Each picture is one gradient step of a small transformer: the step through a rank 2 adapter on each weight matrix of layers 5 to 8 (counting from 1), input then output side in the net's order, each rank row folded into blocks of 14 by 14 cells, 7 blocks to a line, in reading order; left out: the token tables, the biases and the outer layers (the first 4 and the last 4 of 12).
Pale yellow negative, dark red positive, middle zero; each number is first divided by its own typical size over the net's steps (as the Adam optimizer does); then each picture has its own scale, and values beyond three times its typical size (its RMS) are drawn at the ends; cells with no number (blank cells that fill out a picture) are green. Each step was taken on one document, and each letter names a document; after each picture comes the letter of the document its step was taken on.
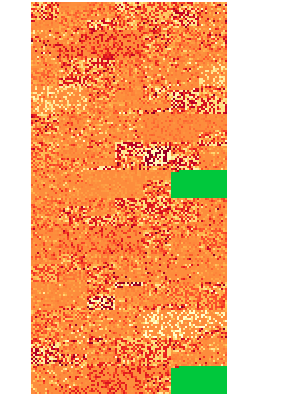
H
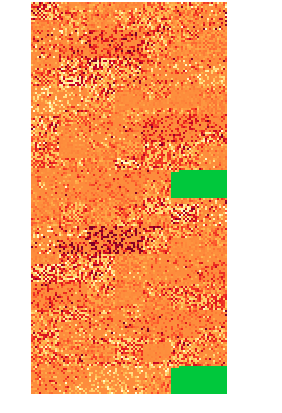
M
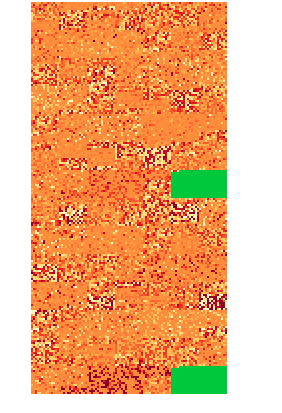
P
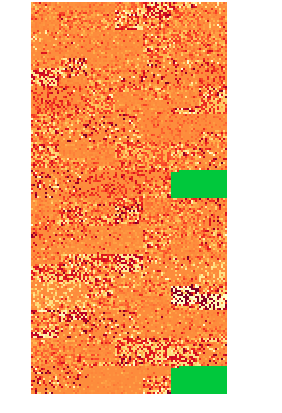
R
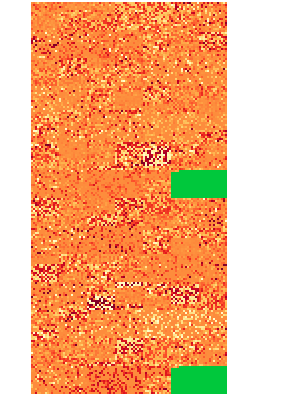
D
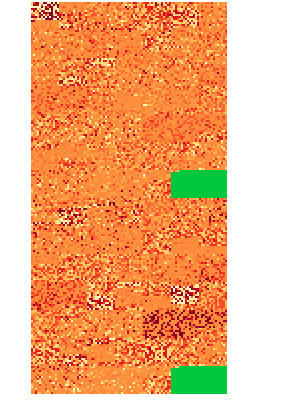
P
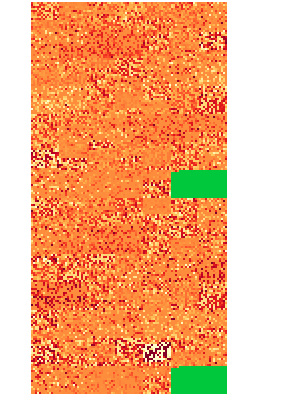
H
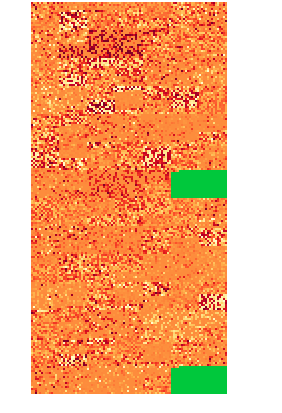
M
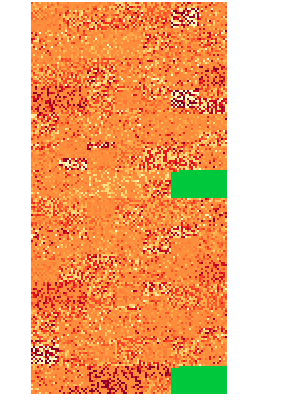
P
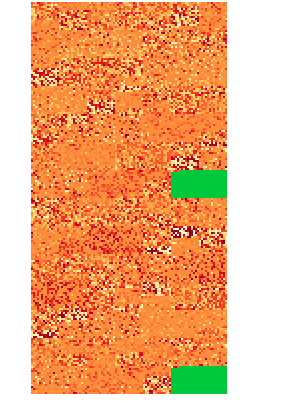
R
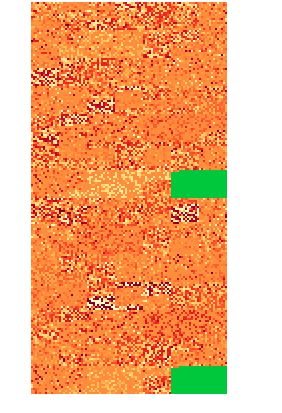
D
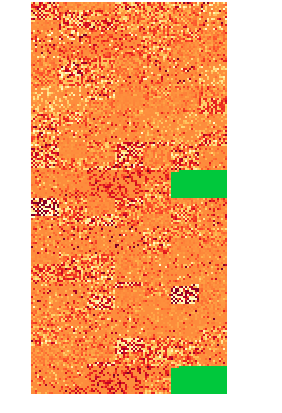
M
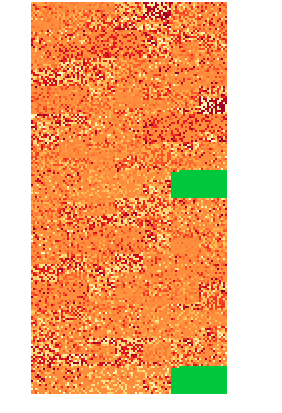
P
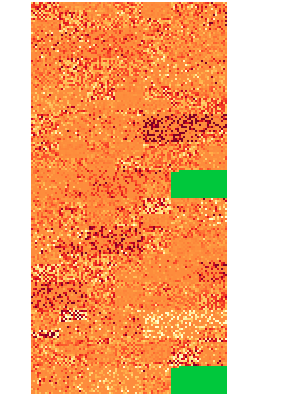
M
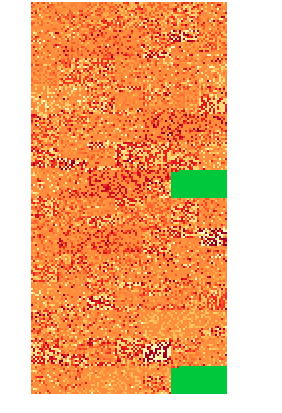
H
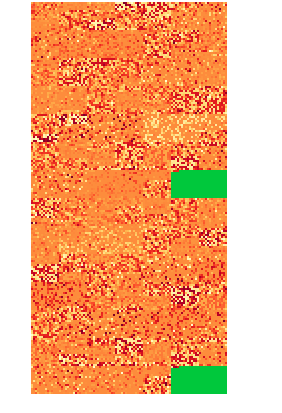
R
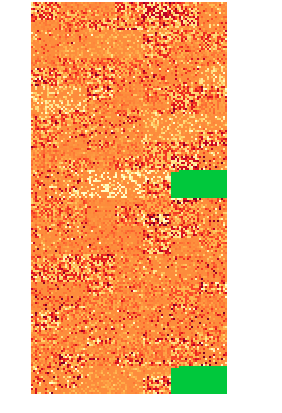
H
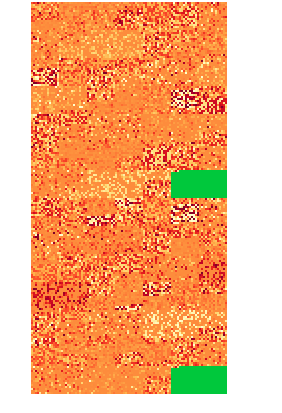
P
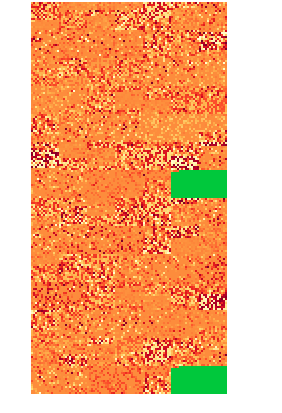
D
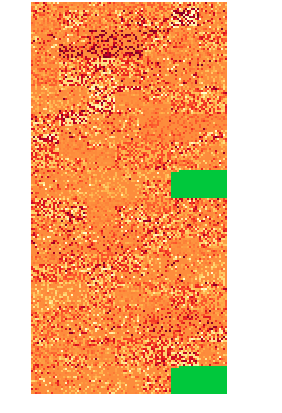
M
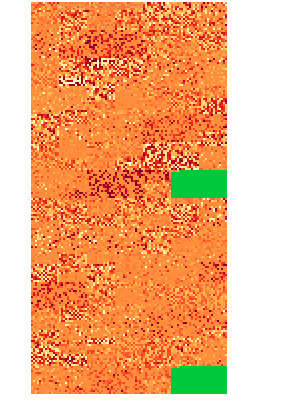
M
